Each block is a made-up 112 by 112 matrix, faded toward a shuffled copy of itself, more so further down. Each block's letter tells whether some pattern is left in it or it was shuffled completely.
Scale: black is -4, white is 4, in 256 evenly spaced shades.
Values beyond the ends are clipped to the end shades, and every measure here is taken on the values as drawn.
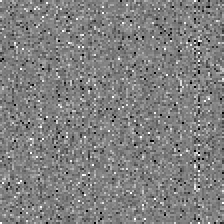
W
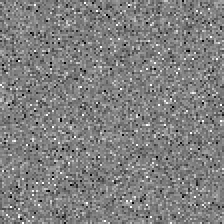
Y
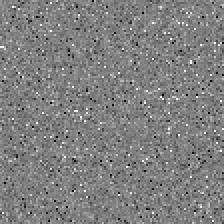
Y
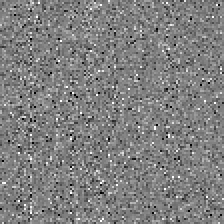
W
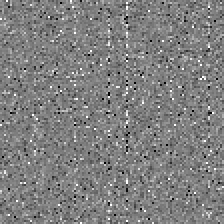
W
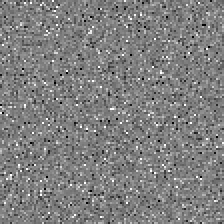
Y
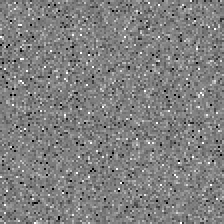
Y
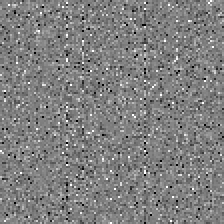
W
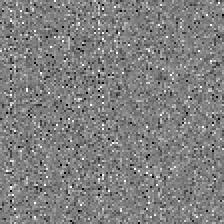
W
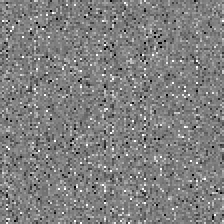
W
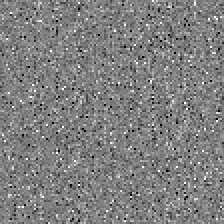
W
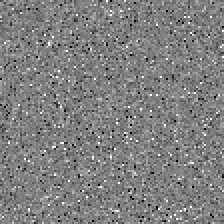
Y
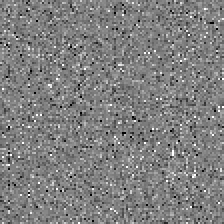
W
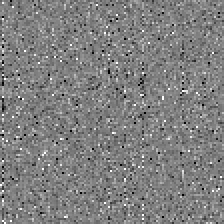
W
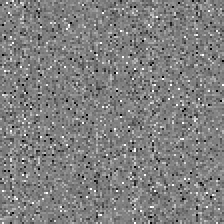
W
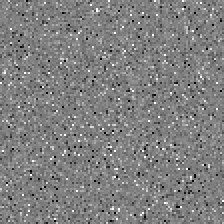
Y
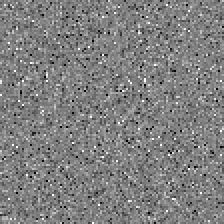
Y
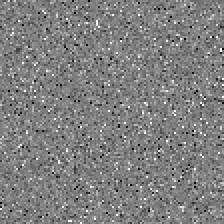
Y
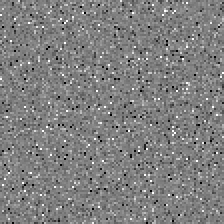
Y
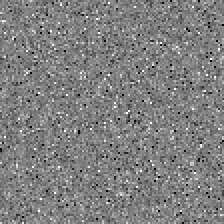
Y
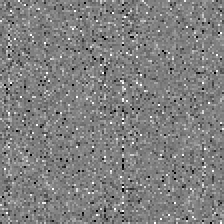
W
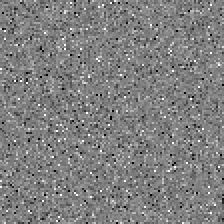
Y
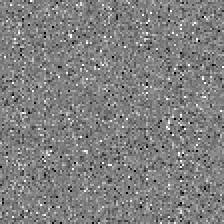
W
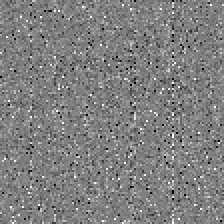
W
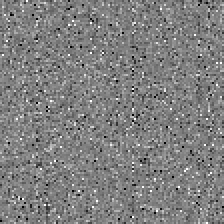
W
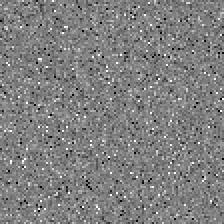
Y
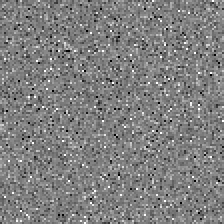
Y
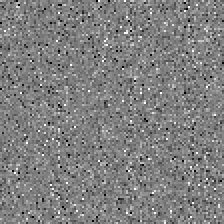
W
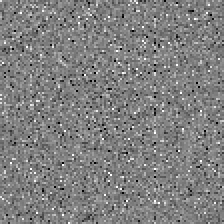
W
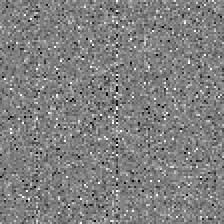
W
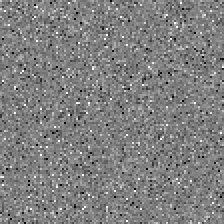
Y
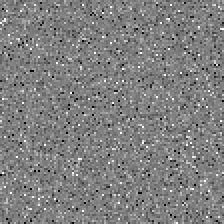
Y
